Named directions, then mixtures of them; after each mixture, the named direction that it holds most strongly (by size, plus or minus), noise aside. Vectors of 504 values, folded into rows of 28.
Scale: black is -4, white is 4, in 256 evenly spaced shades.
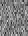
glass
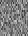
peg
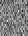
glass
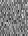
peg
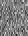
glass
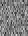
glass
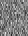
glass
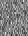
glass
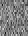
glass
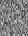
peg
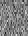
glass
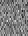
peg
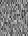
peg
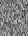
peg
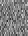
glass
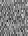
glass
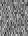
glass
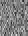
glass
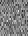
peg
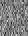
glass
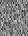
peg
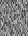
peg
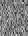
glass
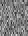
glass
